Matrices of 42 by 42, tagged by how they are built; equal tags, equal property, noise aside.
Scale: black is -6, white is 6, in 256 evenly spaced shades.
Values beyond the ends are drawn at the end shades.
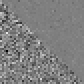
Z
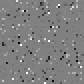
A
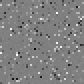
A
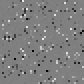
A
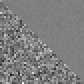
Z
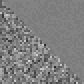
Z
